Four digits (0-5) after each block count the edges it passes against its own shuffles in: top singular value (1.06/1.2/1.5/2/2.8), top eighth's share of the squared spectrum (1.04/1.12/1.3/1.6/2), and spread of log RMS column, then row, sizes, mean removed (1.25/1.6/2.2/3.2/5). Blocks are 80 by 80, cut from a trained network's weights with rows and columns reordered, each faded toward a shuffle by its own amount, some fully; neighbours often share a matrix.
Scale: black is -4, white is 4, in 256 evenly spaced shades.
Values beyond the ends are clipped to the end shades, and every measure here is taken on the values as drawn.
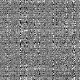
3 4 4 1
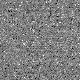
1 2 1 0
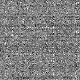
3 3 2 1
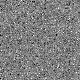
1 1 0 0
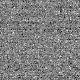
2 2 2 0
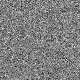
0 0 0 0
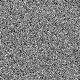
0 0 0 0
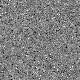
0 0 0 0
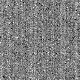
3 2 0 1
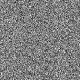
3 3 2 0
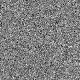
0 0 0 0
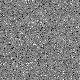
0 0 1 0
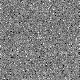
1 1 1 0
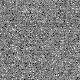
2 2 1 0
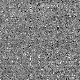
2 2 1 0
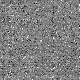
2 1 1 0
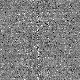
2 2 2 0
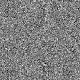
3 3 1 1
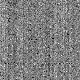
3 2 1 1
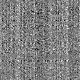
4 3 1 3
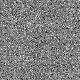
0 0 0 0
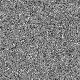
1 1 0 0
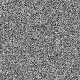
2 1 0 0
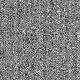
2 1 0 0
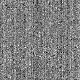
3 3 1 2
